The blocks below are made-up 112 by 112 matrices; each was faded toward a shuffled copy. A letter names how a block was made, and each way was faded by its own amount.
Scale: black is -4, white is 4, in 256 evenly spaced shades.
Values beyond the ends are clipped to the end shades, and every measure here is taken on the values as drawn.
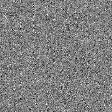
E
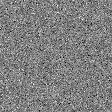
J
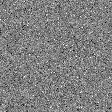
J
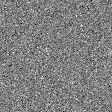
J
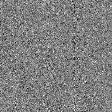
E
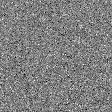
J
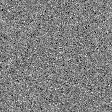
J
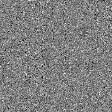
E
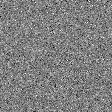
J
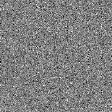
E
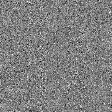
E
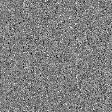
E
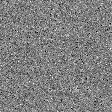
J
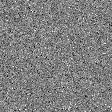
J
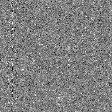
E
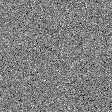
J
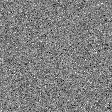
J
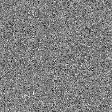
E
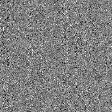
E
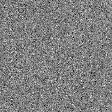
E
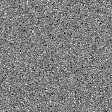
J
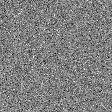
J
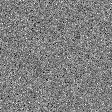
J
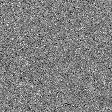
J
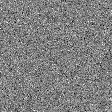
J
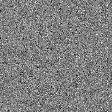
E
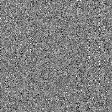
E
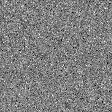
J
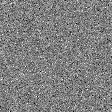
J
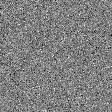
J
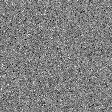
J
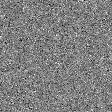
J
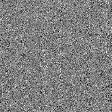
E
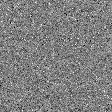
J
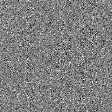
E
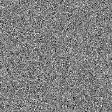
E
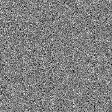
E
